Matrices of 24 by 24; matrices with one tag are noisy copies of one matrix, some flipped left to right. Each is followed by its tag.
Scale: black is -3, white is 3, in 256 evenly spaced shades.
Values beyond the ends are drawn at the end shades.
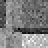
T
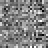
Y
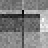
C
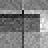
C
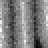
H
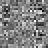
Y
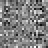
Y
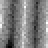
H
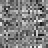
Y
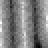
H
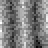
H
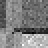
T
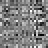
Y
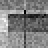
C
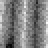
H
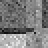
T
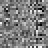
Y
